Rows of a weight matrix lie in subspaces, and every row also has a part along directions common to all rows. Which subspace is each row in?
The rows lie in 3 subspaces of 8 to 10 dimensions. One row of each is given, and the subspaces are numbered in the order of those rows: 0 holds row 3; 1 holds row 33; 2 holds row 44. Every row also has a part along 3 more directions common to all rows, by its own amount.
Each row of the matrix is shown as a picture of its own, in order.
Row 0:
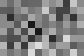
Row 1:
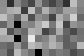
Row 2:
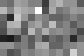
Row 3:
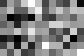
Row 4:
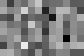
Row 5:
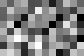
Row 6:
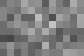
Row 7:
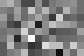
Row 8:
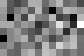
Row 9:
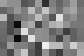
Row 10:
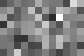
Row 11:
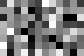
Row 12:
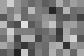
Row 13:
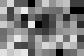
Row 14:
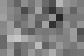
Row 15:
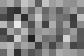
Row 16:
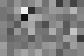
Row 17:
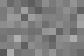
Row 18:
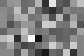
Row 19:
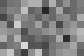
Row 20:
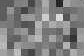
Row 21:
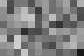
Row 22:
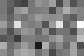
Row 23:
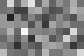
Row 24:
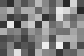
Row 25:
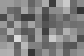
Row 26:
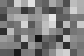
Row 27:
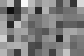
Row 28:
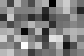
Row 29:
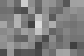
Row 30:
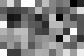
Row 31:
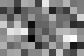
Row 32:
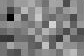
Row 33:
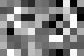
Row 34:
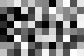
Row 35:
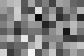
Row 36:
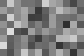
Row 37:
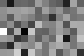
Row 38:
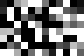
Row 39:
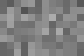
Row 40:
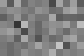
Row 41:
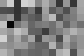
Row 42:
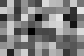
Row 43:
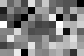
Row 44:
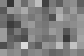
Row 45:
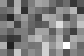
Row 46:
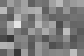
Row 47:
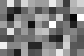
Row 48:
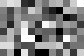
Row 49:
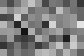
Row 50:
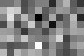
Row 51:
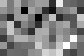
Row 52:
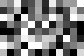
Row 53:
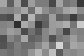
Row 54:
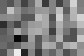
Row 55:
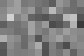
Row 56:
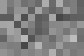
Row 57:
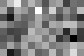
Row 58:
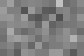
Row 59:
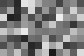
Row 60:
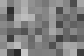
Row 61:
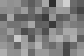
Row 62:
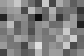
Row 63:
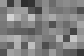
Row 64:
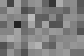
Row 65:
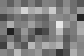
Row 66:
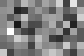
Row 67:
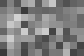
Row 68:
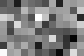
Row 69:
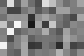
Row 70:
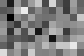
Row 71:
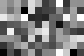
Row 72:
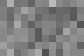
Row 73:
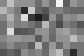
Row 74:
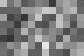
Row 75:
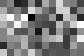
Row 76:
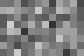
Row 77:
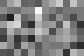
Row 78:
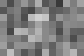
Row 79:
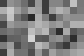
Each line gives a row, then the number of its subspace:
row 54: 0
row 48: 2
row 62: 1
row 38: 2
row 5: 1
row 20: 1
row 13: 2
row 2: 0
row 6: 0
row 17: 0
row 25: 2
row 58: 1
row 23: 0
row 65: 1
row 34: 2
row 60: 0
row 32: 0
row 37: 2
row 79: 0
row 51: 1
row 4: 2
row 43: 0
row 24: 0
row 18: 2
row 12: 2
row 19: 2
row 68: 1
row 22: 1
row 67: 2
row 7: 2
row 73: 1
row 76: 0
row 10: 0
